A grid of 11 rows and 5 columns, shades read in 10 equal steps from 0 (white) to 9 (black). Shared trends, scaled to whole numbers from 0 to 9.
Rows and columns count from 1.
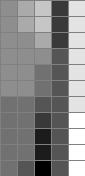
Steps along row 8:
same up down down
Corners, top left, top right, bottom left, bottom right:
4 1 5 0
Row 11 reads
5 6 9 6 0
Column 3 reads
2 2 3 4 5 5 6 7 8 8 9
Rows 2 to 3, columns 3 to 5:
2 7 1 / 3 7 1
